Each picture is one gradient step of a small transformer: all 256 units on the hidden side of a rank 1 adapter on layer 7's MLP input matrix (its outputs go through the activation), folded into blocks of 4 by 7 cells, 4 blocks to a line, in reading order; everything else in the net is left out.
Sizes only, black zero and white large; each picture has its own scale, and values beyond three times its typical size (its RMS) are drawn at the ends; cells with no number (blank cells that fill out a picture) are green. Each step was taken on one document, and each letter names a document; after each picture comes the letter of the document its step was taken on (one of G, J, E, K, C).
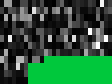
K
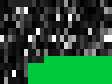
K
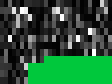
K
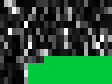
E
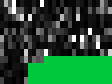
E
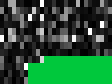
K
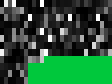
E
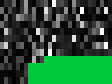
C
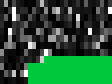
E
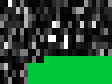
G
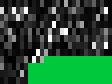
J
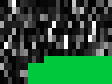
G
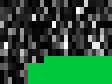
G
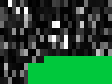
G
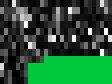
K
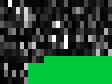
G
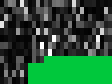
C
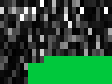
J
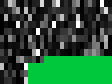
J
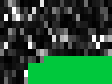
E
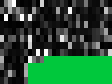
E
